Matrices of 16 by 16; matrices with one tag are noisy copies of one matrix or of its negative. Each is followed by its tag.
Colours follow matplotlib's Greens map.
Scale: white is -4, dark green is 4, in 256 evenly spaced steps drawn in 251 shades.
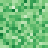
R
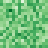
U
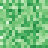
U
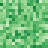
U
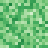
R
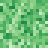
R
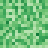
U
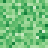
U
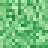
U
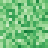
U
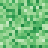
U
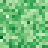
R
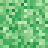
R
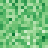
U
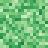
R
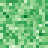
R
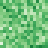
U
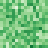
U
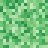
R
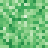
R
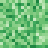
U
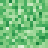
U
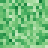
U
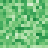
U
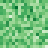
U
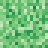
U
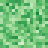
R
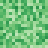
U
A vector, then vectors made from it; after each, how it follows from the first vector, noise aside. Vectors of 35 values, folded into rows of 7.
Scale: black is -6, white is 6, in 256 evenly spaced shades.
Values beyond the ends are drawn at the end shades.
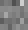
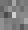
wrapped around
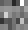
scaled up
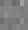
shrunk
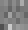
wrapped around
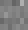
shrunk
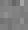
shrunk
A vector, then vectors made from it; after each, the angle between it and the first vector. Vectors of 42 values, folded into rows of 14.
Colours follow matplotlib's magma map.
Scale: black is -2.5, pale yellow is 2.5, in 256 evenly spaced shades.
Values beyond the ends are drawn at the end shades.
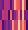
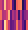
partly opposed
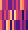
orthogonal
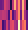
nearly parallel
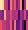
partly opposed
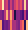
orthogonal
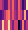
partly opposed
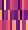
orthogonal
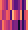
nearly opposite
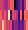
nearly opposite
